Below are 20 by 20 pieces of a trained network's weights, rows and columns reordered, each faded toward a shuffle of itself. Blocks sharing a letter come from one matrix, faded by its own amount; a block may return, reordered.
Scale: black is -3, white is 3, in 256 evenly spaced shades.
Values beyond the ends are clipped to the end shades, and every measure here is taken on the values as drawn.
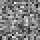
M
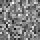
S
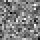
S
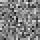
M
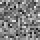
S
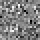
S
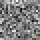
S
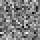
M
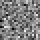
S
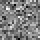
M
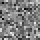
M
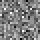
S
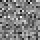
M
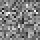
M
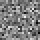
M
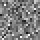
S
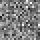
M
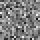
S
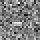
M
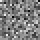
S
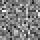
S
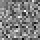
M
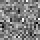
M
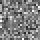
M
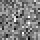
S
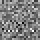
M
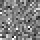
S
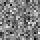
S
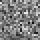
M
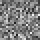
M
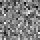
S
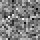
M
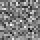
M
